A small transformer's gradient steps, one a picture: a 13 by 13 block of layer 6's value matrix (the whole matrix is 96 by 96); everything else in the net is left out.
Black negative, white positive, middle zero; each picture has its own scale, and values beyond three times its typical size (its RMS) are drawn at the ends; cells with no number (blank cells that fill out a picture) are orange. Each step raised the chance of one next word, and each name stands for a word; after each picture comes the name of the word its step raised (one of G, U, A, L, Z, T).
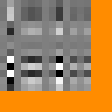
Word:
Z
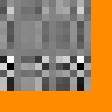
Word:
Z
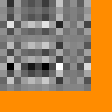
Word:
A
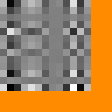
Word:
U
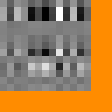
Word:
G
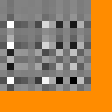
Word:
A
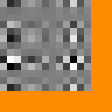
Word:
Z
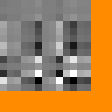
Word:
Z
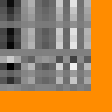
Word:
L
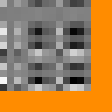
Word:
L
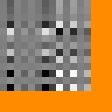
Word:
U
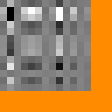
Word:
G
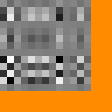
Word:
Z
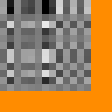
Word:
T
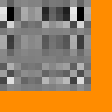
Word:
G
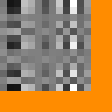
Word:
U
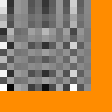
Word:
U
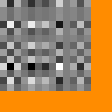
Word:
A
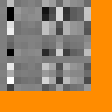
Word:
G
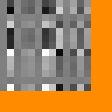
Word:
T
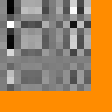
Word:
T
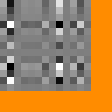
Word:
A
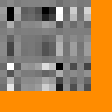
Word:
G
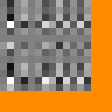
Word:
A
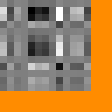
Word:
G
